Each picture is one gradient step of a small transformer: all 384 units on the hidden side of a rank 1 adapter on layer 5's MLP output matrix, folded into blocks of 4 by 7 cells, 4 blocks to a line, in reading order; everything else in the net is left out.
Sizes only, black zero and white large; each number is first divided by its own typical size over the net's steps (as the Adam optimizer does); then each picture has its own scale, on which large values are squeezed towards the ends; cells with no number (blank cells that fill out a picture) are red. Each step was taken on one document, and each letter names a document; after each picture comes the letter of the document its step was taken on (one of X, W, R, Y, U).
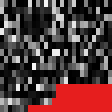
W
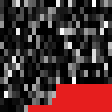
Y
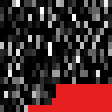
Y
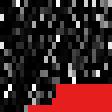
Y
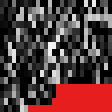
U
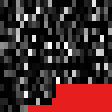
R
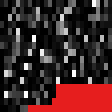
R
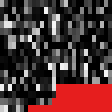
W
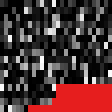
W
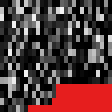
U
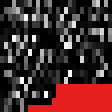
R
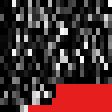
U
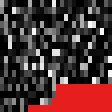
W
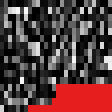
W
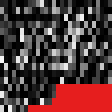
W
